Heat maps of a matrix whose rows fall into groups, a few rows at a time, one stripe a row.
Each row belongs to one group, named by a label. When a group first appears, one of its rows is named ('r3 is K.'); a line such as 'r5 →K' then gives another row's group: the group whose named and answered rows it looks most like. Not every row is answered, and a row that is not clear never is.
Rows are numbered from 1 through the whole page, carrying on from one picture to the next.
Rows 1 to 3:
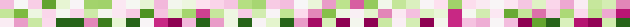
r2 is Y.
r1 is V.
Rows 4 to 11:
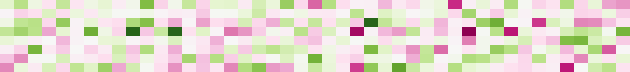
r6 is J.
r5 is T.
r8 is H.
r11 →V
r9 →J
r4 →Y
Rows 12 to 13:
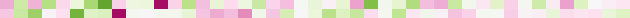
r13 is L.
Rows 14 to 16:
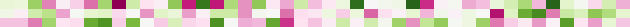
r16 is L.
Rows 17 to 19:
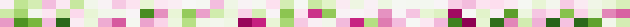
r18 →Y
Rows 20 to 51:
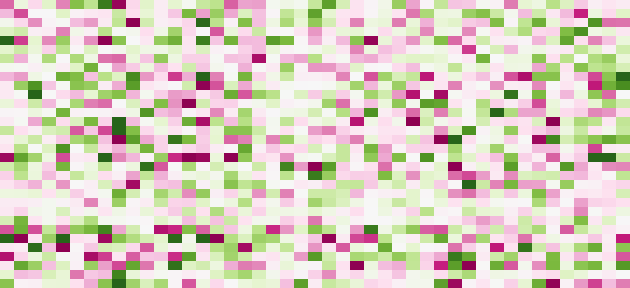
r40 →T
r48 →T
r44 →H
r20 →L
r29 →L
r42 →T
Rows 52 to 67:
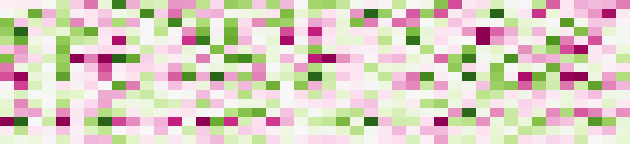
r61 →J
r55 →H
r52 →T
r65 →V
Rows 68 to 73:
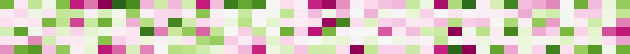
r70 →V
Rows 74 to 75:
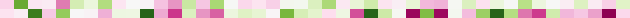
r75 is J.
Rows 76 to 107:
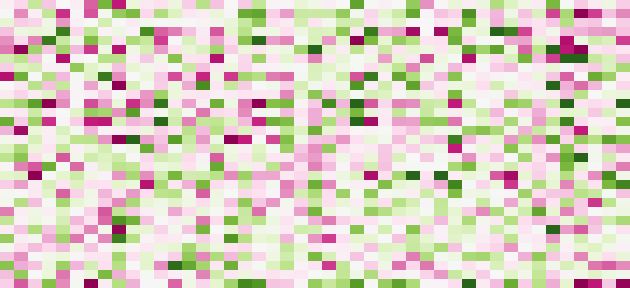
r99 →T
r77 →T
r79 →J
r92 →Y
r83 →L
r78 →T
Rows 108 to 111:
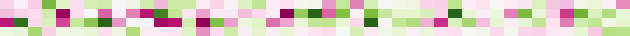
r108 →V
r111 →L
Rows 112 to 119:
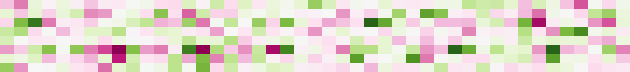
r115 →H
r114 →J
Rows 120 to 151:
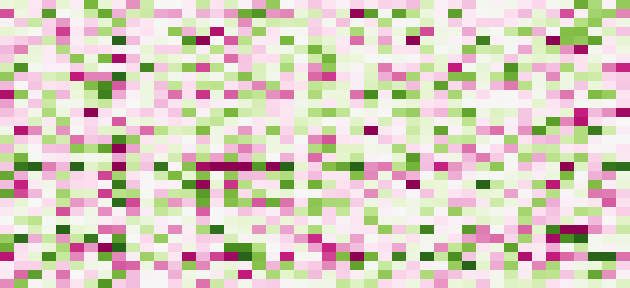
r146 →H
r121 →V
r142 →T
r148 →V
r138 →L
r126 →L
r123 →H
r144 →J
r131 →V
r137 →H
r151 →V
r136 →L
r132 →T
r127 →Y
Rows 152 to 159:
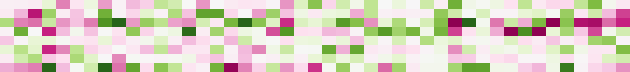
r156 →V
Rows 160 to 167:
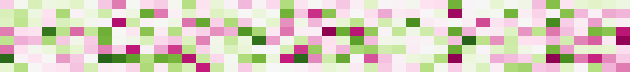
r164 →T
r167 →Y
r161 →Y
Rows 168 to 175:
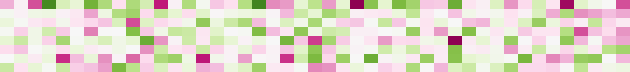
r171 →T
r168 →V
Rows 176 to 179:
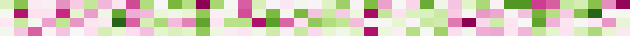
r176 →Y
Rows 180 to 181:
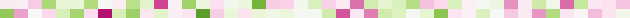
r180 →V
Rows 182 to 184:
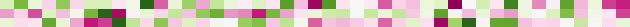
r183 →L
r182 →Y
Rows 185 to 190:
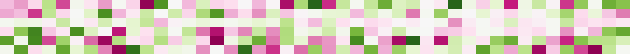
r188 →L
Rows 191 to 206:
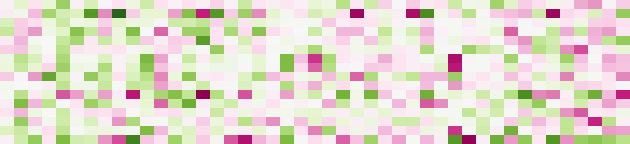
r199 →V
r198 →Y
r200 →Y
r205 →Y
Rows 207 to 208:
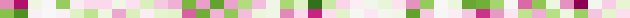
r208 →H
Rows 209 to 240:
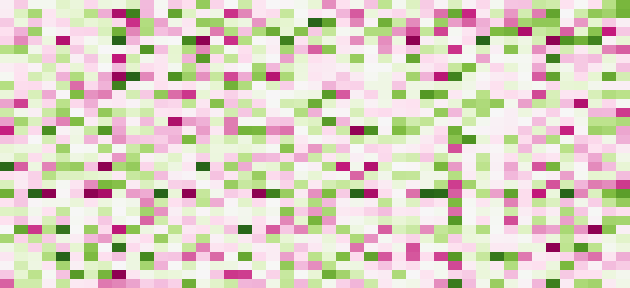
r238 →Y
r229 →T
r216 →T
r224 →T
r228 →V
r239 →L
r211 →L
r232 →Y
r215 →H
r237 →J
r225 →Y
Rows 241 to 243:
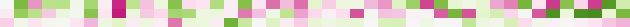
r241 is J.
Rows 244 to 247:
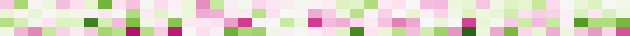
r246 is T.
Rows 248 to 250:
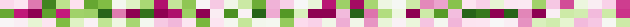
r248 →V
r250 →Y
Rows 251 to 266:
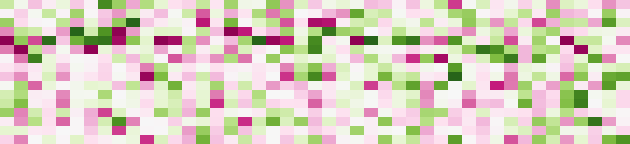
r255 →V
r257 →J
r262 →H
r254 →L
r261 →H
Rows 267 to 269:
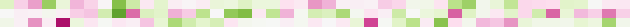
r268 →T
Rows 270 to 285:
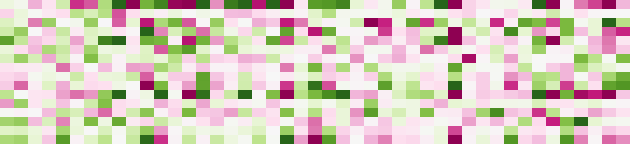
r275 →V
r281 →V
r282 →J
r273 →Y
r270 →T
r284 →Y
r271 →L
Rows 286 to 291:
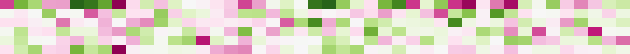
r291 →L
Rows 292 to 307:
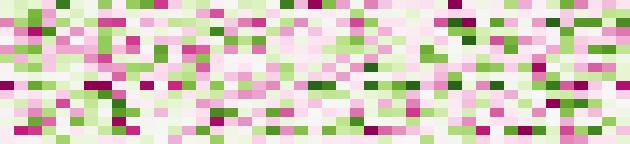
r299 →J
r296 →T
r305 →L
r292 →Y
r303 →H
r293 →L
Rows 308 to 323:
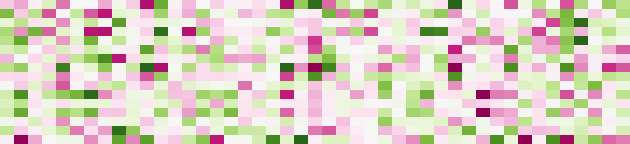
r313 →Y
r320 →H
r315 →Y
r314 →L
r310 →H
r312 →H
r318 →H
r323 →J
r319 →H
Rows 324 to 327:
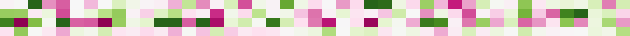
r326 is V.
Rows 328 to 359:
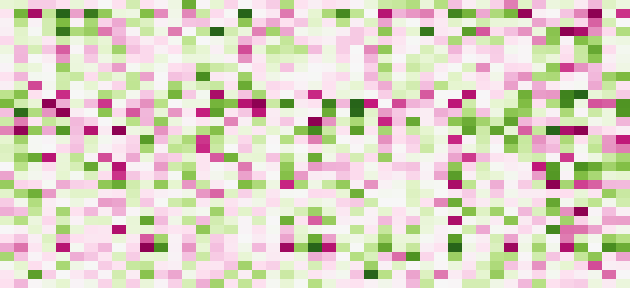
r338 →H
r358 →J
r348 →T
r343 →Y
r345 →L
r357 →J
